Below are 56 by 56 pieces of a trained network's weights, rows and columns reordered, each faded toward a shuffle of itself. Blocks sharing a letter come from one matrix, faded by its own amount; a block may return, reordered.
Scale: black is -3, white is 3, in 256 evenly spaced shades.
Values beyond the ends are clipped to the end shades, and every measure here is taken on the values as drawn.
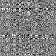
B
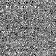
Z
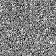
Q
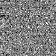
Z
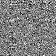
Q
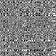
B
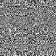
B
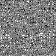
Z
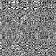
B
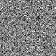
Q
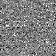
Z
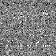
Z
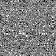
Z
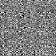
B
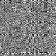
B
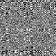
B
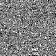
Z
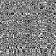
B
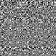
B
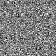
Q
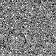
Z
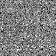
Z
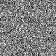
Q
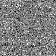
Z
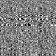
B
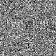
Q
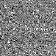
Z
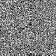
Q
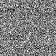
Q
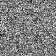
Q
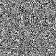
Q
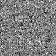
Q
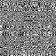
B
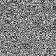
Q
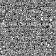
Z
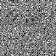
Z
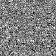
Q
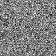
Q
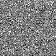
Z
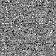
Z
